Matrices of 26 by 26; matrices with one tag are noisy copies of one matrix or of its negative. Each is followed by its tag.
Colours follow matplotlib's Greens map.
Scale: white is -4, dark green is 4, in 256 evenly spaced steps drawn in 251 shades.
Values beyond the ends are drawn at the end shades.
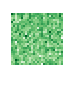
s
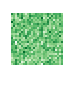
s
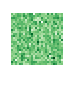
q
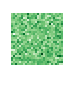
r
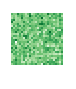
s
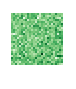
r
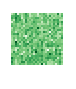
s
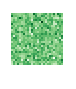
q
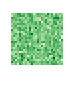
q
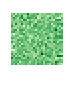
r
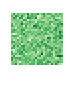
r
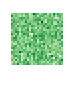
q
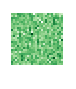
q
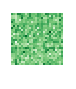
s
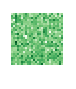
s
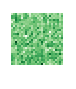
s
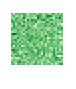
r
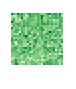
s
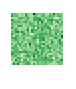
q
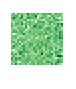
r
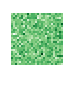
r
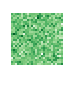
r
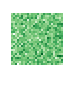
r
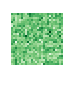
s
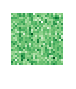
q
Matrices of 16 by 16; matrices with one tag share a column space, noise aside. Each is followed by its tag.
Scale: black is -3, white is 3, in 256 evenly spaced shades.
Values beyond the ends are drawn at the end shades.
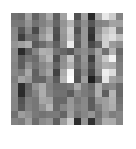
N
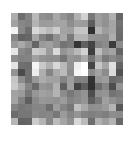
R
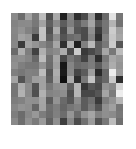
N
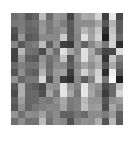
N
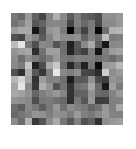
R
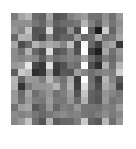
R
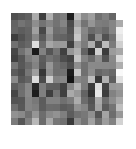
N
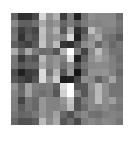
N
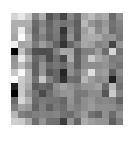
N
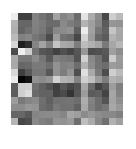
N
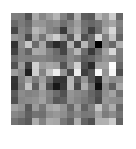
R
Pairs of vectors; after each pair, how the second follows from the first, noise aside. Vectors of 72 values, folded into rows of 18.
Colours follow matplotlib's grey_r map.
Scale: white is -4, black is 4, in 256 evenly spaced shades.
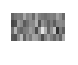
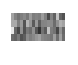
shuffled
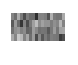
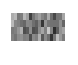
shuffled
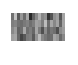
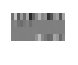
partly zeroed
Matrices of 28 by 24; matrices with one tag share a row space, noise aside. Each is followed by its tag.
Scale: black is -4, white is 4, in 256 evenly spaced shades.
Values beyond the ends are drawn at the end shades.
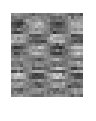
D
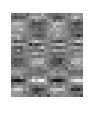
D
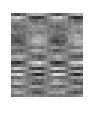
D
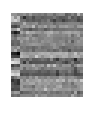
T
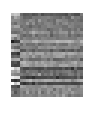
T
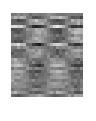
D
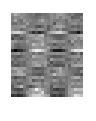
D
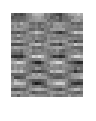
D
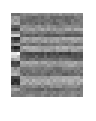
T
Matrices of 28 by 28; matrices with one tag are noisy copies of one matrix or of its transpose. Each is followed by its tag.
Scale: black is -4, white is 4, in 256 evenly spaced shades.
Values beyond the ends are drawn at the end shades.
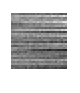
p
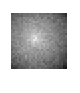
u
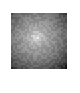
u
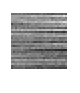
p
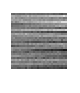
p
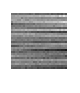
p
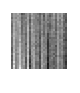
p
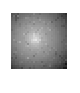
u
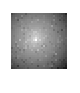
u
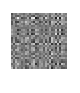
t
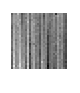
p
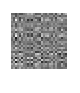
t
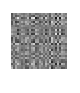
t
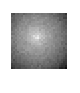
u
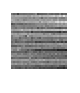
p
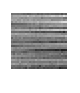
p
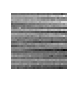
p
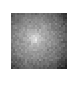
u
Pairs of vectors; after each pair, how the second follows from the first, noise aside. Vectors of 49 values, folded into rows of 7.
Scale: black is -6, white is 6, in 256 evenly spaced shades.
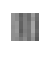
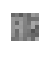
sign-scrambled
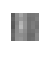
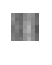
reversed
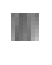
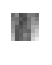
scaled up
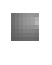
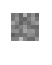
shuffled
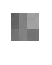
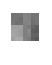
reversed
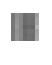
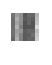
scaled up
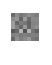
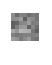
sign-scrambled
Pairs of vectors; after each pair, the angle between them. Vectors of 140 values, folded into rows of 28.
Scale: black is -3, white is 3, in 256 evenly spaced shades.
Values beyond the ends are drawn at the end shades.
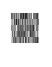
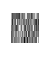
partly opposed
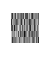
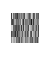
partly opposed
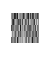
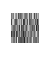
nearly opposite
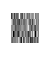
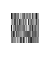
partly aligned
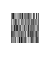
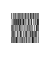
orthogonal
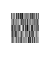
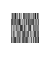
nearly opposite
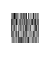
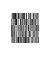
partly aligned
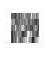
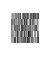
partly opposed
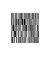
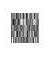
partly opposed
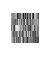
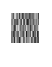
partly aligned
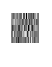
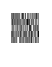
partly opposed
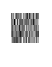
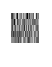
partly aligned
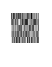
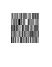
nearly opposite
